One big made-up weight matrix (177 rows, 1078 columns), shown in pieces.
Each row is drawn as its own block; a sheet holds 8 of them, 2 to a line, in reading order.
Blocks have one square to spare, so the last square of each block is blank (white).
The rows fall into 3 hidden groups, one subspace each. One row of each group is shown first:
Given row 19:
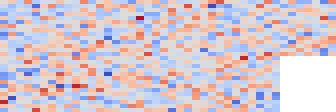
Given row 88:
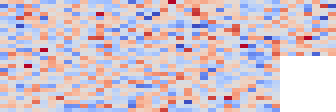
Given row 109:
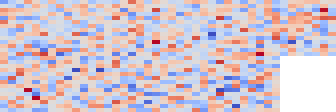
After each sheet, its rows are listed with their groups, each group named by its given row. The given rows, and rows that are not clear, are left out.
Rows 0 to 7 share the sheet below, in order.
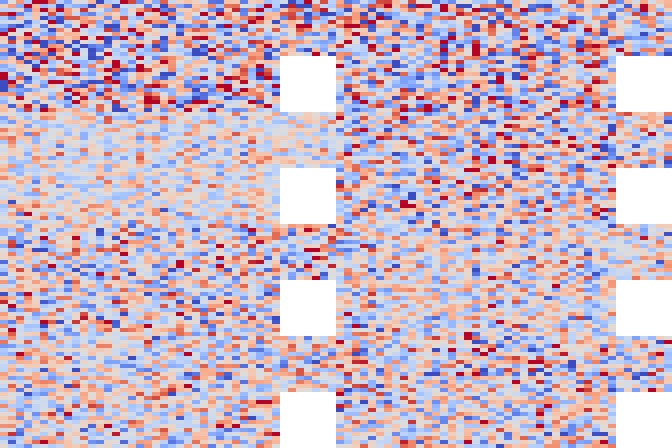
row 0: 19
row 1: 88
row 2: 88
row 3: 88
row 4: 109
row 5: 88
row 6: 109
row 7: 88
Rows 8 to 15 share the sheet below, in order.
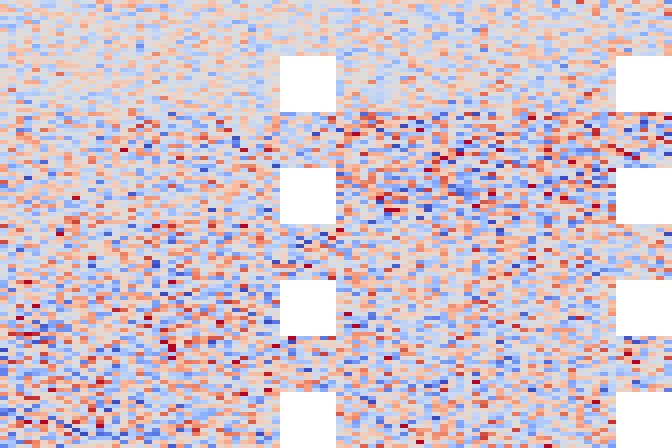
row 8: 88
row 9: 109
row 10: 88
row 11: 19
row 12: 109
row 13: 88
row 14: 19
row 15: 19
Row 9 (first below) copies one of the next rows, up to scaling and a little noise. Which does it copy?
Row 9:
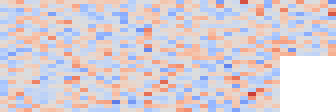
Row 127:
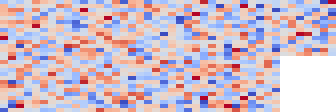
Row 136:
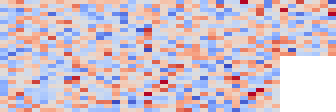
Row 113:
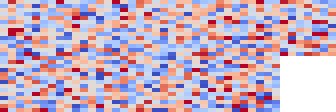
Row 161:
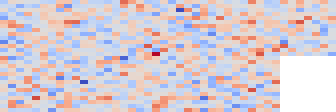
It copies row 136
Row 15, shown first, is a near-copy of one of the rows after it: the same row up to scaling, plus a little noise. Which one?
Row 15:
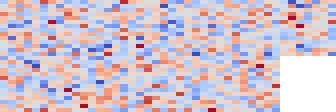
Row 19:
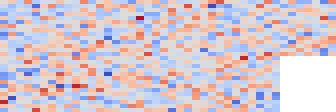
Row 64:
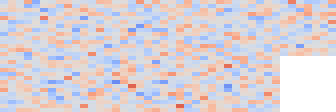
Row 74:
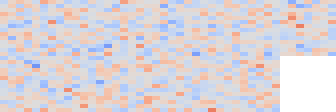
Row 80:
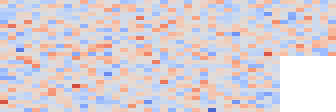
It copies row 74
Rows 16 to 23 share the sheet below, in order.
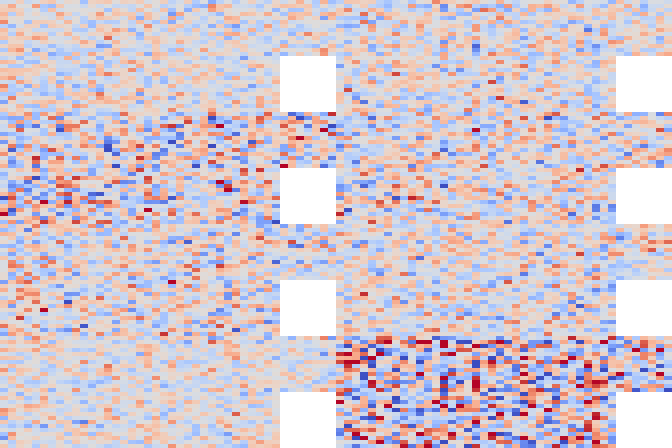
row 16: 19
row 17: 88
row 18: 19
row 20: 109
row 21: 109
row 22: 19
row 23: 88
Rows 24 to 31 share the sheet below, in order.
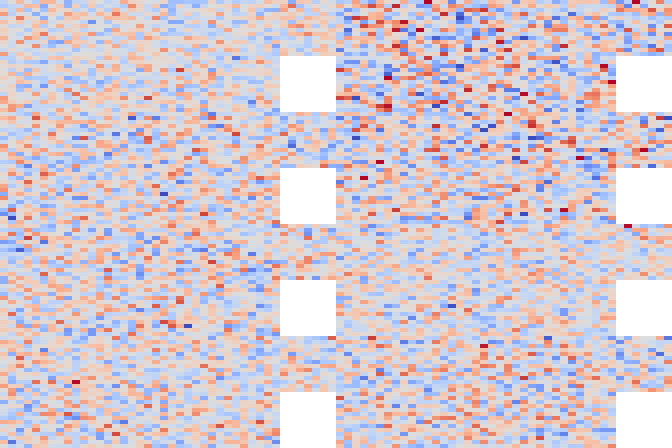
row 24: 19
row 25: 109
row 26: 19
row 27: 88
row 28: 88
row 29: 19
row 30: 109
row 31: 19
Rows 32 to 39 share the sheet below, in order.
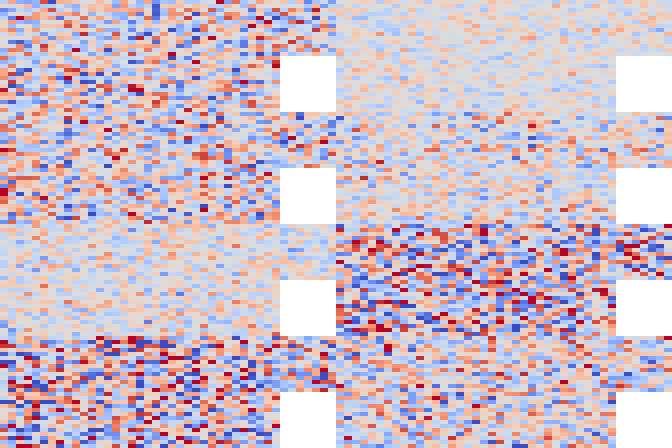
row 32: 109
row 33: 109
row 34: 109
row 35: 88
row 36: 19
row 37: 109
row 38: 88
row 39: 109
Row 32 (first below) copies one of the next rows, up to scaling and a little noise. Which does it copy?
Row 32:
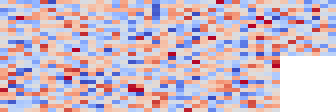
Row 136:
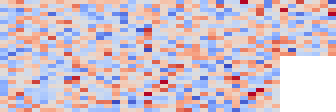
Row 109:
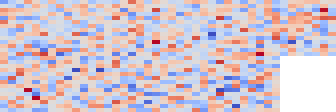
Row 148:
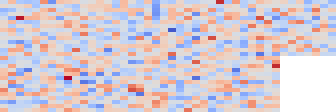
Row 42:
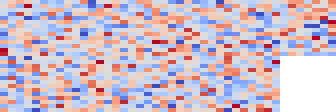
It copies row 148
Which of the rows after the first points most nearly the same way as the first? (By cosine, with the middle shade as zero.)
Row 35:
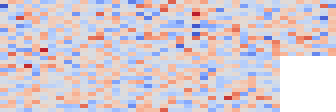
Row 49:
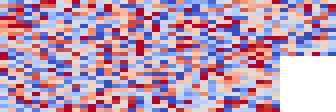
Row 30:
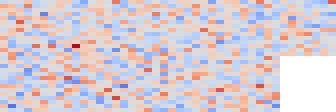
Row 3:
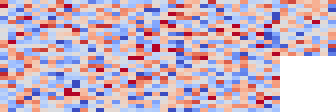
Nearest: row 3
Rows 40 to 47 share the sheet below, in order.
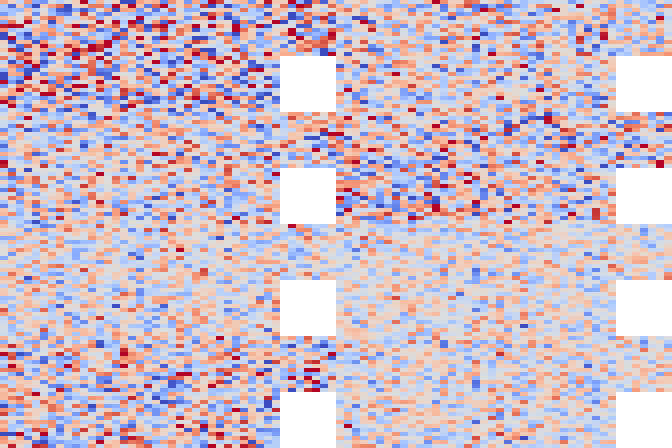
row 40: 19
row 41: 88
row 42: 109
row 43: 19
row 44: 19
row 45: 88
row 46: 109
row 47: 88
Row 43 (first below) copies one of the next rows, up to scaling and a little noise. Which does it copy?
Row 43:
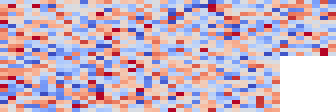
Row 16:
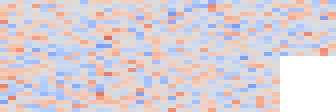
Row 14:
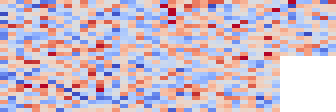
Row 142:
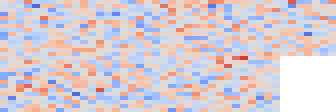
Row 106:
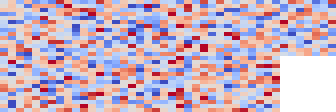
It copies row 16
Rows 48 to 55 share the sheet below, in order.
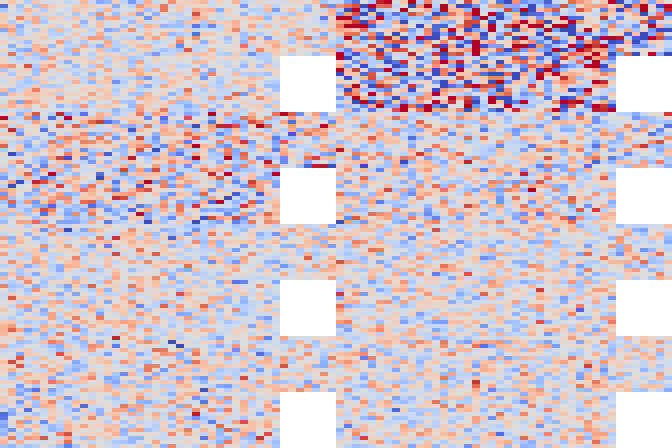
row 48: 88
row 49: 88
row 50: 88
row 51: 109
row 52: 19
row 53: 109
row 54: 109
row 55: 88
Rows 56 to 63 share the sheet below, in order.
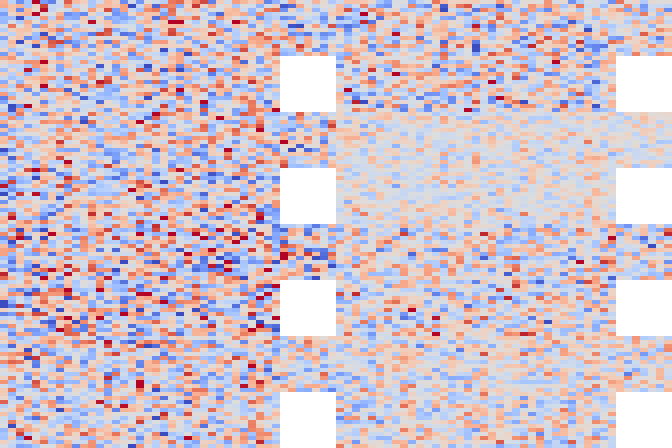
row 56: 19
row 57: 88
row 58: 109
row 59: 88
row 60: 109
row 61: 88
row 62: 88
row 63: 109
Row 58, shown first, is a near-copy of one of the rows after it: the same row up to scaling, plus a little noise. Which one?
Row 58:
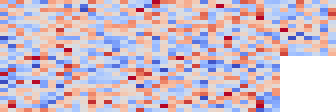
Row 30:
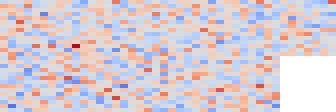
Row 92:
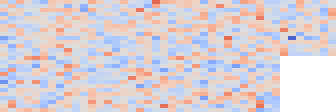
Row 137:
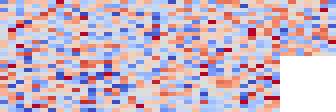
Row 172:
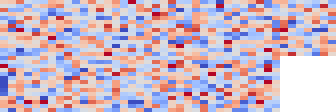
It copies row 92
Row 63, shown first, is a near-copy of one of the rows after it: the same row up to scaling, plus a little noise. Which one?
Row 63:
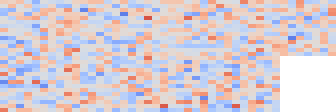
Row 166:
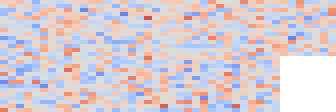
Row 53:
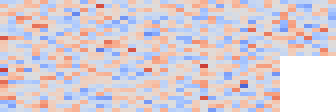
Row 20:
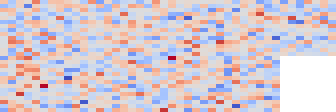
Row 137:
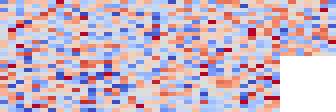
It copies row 166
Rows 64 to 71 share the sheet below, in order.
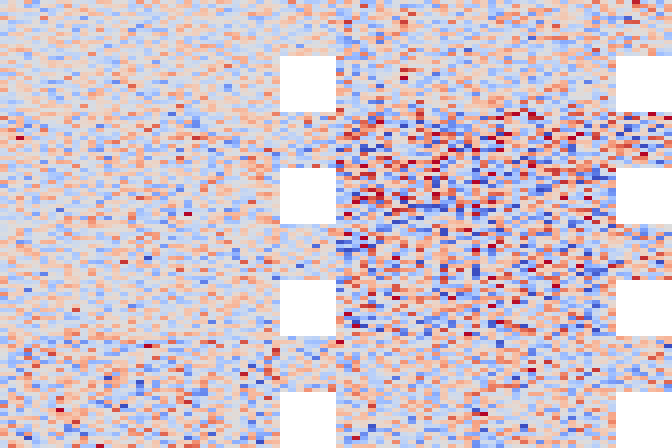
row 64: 19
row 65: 109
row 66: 88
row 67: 19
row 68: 88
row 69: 88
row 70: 88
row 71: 88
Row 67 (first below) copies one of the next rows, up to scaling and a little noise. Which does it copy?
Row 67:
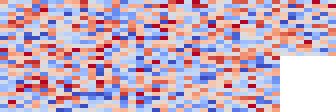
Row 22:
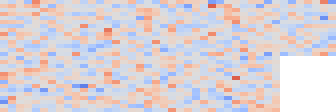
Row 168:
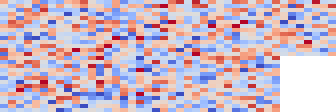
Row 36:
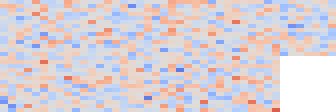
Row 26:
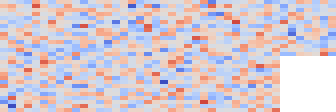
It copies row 168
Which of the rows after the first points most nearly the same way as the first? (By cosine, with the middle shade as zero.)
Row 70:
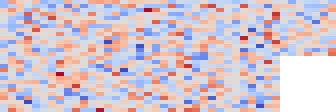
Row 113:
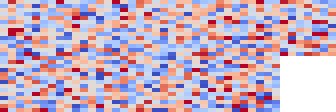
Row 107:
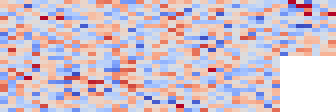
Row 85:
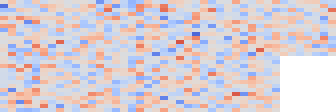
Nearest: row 107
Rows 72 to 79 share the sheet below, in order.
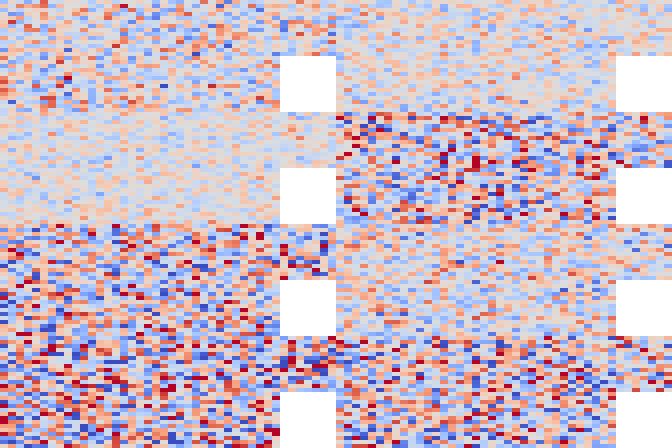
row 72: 109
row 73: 88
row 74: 19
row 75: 88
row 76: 109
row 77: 19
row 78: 109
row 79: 88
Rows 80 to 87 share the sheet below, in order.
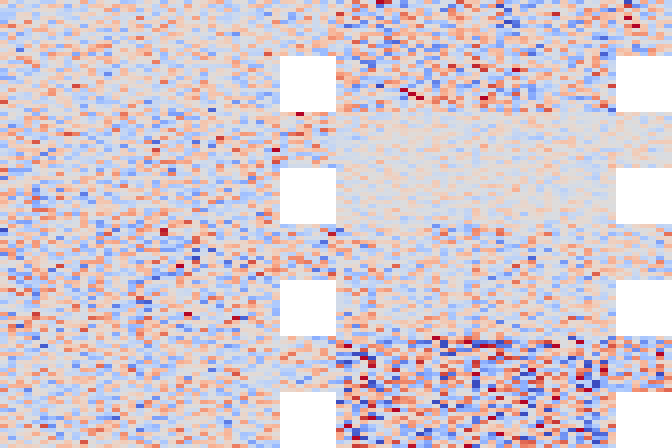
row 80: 19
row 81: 19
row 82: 109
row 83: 88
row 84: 88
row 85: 88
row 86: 19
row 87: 88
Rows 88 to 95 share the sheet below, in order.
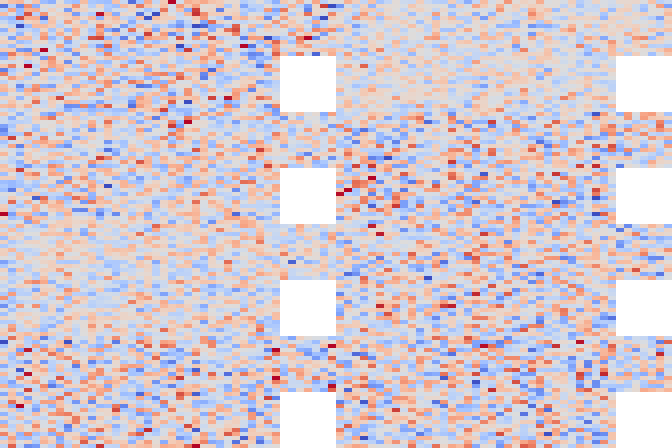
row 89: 88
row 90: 19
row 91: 109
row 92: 109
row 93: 19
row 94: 88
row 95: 88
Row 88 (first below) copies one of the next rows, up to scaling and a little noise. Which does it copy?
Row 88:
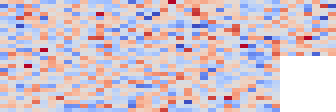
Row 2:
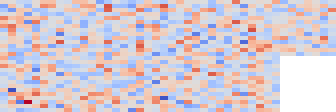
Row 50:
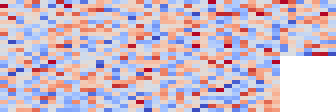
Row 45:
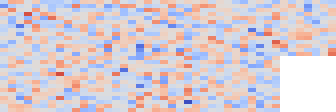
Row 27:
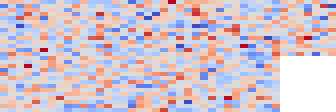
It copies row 27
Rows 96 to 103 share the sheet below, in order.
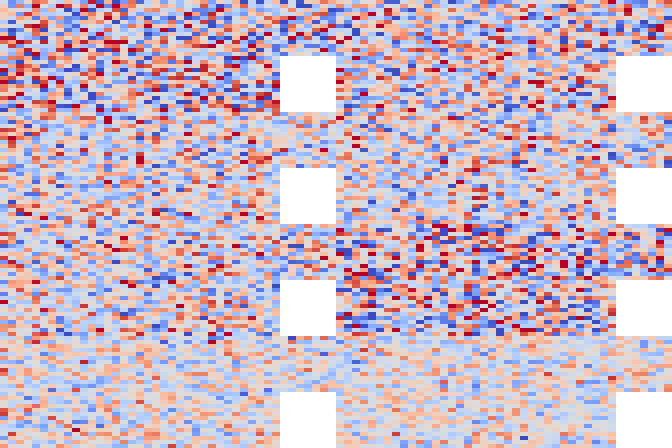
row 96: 109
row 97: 109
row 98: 88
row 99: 88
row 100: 109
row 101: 88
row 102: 19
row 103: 88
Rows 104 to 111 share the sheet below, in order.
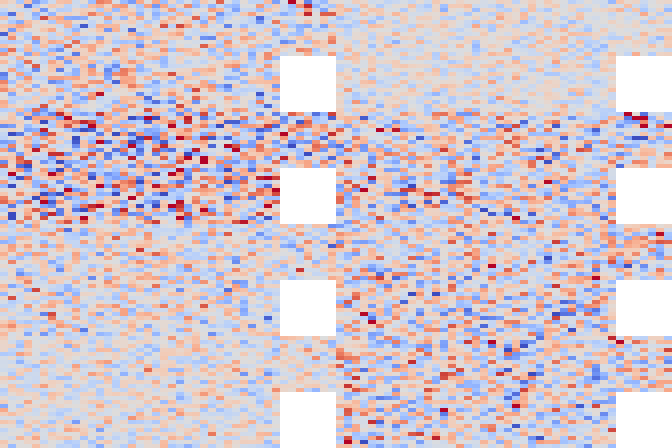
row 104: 19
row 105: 88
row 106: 19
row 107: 19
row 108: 19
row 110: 88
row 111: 19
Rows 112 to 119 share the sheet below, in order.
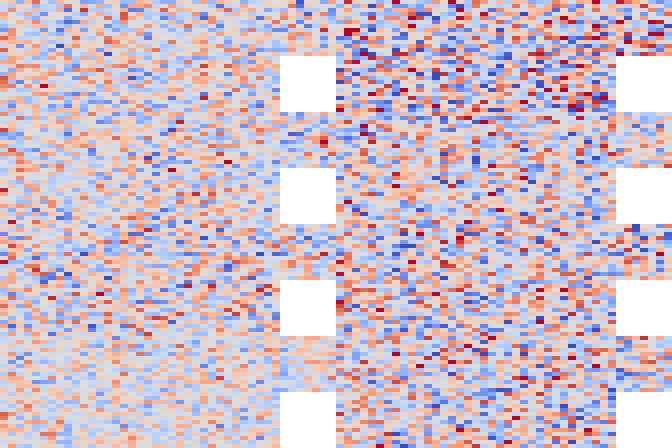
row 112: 109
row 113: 109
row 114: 109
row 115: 88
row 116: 109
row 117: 109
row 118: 109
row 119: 109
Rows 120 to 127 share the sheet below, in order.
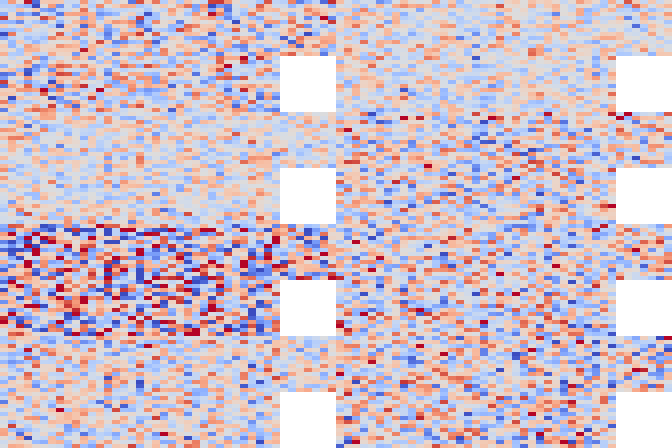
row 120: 19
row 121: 19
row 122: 88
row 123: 19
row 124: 88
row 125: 19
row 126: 88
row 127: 109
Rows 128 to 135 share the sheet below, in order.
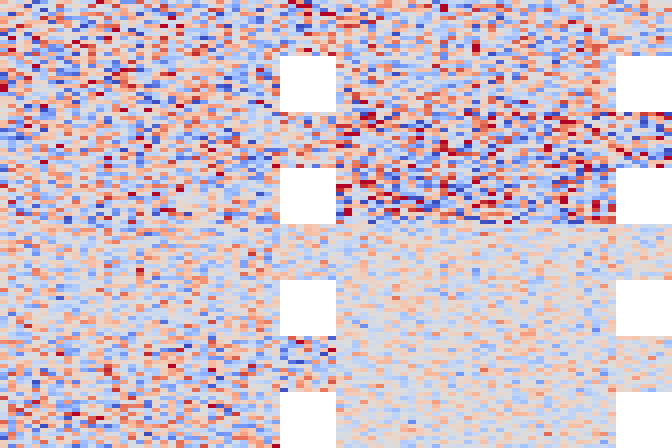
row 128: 19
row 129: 88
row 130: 88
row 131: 19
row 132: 88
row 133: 88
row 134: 19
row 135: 88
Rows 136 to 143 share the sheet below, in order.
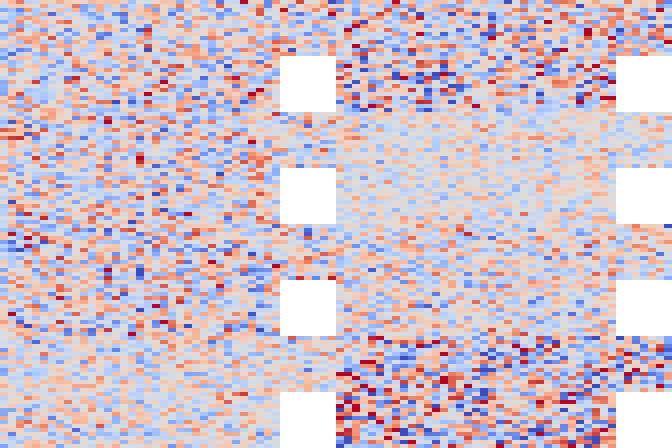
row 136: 109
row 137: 109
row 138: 88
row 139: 88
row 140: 88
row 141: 109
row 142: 19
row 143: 109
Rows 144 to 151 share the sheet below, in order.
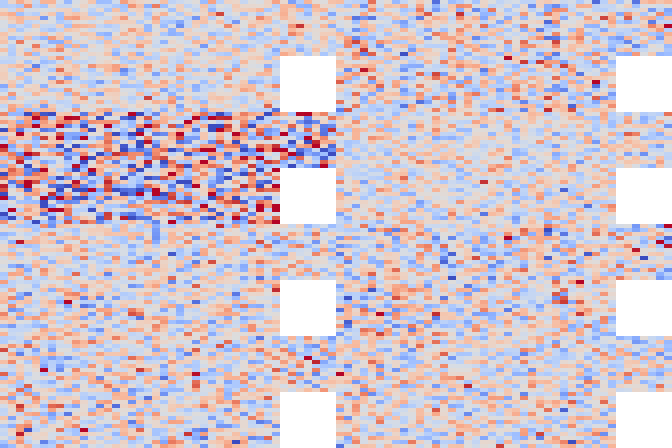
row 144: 19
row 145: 109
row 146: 19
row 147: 109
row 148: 109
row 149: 19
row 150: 109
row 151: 109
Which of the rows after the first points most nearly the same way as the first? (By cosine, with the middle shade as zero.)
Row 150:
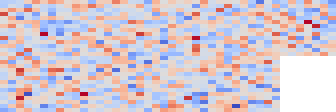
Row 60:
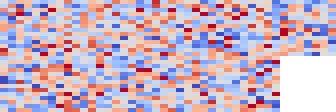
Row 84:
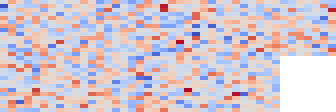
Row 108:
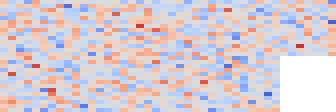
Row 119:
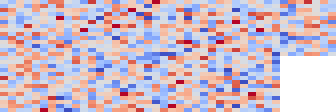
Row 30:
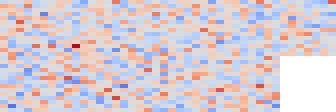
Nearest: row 119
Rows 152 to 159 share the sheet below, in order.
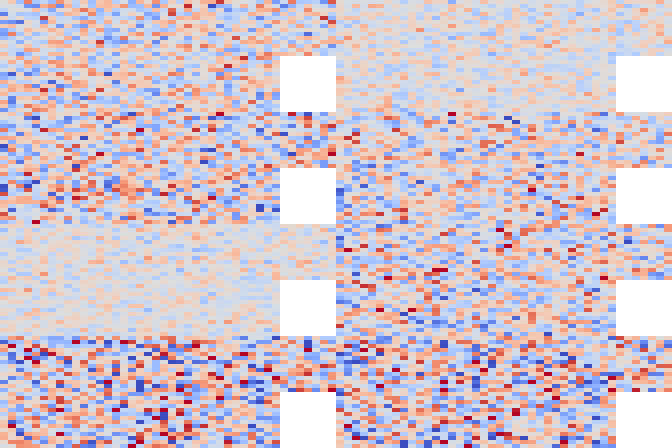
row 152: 19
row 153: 109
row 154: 19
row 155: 109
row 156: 88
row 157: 19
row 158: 88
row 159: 88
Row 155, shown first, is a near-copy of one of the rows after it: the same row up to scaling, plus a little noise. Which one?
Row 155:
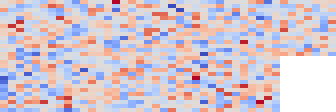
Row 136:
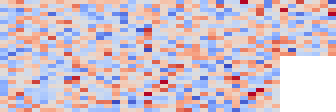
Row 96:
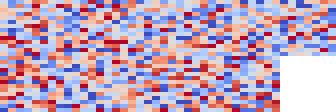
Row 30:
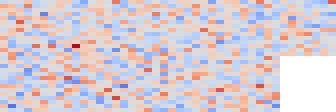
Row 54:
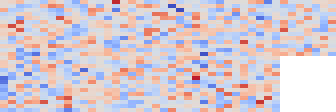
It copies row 54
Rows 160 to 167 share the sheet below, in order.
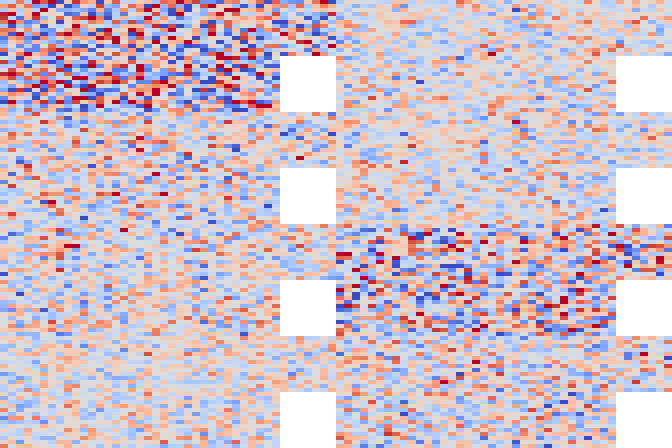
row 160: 19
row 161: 109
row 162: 19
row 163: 109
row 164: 109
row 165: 109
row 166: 109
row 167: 19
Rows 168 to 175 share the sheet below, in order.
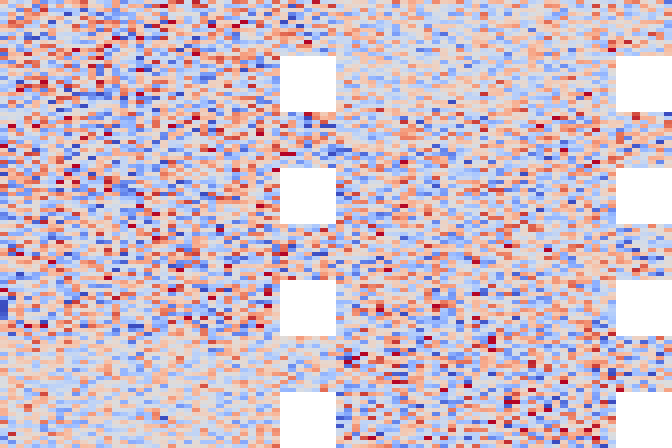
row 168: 19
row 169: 109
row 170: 19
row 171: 109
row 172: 109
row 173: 19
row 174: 19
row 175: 109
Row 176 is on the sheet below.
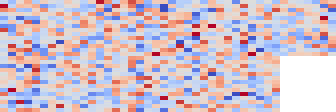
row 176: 88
